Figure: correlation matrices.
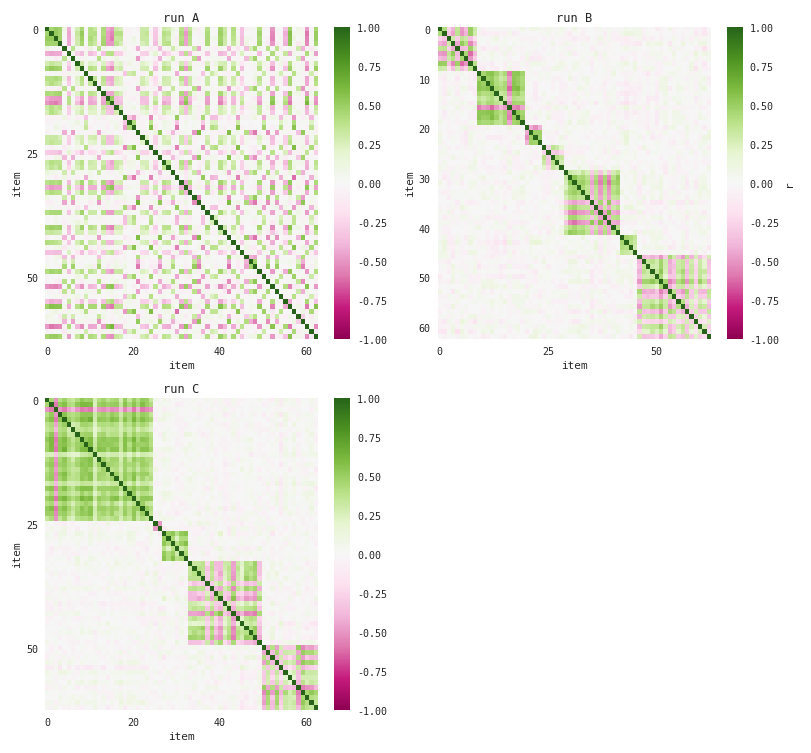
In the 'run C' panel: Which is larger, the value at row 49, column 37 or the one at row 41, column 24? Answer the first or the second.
the first
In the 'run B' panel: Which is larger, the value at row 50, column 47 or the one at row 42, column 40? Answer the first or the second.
the first
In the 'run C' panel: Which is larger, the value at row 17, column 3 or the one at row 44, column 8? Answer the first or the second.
the first
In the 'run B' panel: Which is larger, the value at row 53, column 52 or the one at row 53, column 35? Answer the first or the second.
the second
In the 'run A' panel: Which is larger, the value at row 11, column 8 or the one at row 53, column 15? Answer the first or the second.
the first
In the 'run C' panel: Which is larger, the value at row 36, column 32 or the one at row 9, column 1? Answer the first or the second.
the second
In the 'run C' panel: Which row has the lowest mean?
2
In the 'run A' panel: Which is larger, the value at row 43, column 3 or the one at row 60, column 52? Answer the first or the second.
the second
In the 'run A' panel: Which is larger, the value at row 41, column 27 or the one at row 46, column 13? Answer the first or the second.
the first
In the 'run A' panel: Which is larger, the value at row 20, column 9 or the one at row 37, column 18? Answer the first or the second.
the first
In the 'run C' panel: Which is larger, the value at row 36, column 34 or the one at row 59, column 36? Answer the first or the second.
the first
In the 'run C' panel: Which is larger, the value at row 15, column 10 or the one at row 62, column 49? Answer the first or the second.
the first
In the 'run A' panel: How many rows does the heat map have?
63
